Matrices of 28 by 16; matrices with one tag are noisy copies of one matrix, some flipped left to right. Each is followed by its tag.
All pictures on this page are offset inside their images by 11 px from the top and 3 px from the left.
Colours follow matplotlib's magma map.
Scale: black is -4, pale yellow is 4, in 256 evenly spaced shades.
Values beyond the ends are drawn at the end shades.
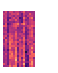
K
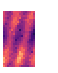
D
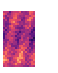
D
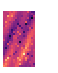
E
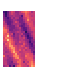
E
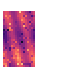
D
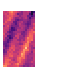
E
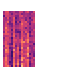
K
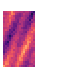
E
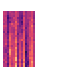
K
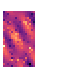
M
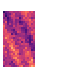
E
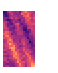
E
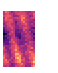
D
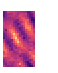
M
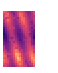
D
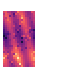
D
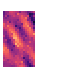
M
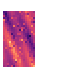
E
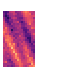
E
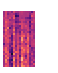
K
